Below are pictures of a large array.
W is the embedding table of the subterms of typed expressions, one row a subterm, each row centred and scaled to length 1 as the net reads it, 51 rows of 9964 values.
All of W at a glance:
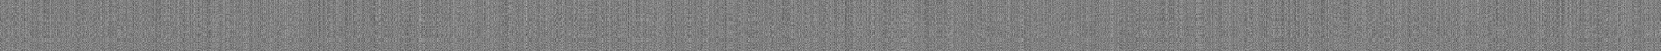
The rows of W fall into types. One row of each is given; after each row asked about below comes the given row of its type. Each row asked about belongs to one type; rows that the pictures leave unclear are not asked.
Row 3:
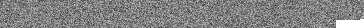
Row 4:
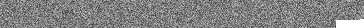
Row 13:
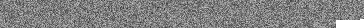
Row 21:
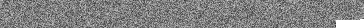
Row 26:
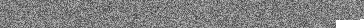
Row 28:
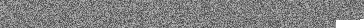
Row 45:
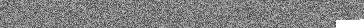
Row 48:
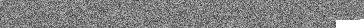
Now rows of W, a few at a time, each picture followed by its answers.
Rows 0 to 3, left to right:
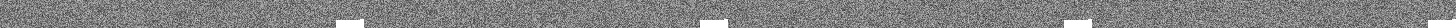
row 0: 48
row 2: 4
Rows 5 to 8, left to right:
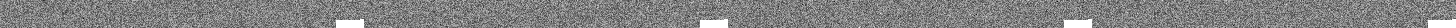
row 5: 13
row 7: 48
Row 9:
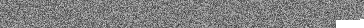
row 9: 26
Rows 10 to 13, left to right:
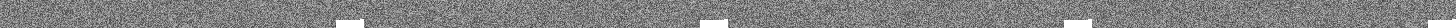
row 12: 48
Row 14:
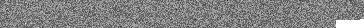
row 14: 3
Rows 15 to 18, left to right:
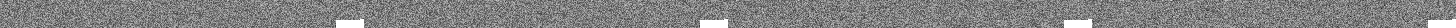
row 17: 26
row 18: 3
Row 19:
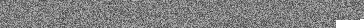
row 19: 3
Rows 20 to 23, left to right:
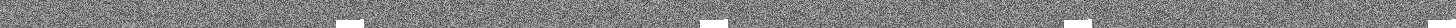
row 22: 4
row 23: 4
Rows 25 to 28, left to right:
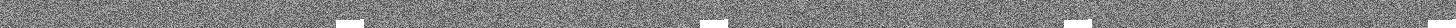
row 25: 21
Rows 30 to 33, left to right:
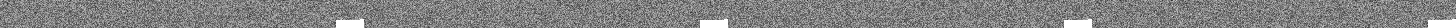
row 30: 45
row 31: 4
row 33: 45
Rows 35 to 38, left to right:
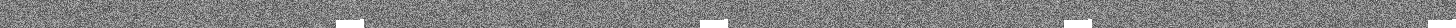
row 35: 26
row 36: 48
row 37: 13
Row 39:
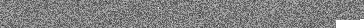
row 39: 21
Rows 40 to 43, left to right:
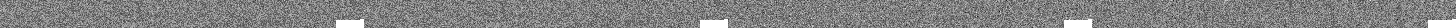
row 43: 13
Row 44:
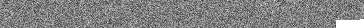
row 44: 21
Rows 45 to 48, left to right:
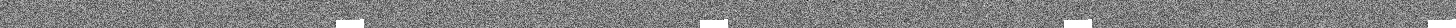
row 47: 4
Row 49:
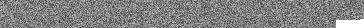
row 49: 28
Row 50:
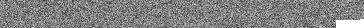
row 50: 26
